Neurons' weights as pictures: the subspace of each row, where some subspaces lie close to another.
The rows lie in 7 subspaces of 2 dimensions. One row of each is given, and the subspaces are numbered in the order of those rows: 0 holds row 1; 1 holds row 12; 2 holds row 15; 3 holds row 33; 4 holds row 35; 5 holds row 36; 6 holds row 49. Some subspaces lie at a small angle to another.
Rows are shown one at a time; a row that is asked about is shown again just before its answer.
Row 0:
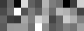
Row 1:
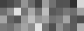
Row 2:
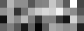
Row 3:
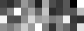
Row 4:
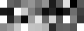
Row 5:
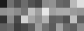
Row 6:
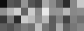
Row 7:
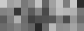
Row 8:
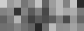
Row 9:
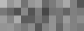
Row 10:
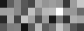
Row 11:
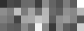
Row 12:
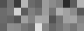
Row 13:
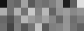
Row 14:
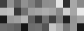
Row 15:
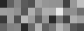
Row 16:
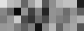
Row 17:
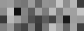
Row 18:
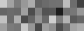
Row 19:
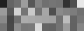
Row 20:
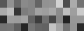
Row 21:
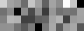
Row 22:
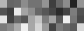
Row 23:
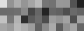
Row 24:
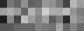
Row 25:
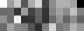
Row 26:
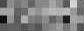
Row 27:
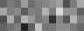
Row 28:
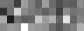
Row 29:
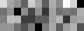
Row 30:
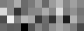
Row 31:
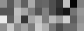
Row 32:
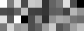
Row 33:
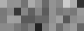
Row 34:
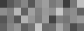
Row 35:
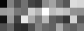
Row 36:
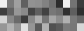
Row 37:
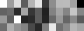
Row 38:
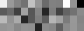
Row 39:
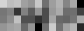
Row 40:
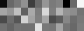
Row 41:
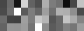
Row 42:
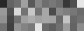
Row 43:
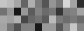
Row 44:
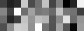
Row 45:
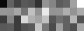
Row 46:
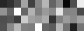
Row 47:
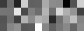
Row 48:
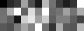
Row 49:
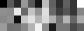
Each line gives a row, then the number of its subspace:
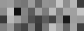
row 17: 5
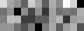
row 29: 3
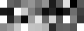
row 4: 3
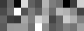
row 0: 1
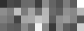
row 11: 4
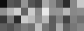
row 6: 0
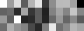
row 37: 6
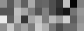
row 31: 6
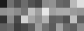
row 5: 4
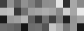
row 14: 5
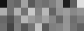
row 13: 5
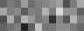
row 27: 1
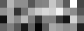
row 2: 4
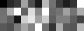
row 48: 0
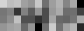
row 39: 4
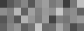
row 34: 2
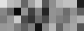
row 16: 0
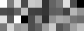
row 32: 6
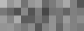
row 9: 0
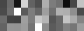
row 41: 1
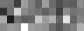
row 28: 1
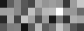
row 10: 2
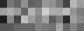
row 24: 0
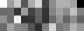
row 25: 6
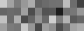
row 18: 2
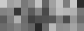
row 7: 6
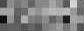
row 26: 0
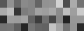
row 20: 5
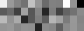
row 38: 3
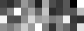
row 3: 0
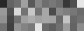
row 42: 5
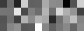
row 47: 1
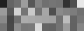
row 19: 5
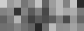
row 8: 6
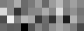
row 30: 1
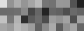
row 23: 4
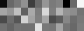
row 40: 3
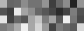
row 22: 3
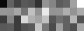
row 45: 4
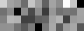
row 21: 3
